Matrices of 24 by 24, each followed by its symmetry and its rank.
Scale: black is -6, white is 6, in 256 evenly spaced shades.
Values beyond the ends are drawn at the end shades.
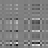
neither, rank one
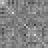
symmetric, rank five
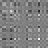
symmetric, rank two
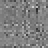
neither, rank five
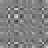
symmetric, rank two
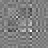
symmetric, rank two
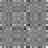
symmetric, rank two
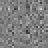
neither, rank five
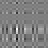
neither, rank one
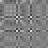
symmetric, rank two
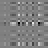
neither, rank one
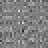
neither, rank five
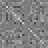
symmetric, rank five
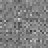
neither, rank five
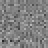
neither, rank five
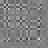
symmetric, rank two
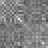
symmetric, rank five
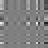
neither, rank one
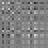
symmetric, rank two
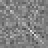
symmetric, rank five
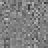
neither, rank five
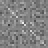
symmetric, rank five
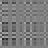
neither, rank one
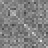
symmetric, rank five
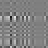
neither, rank one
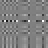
neither, rank one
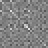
symmetric, rank five
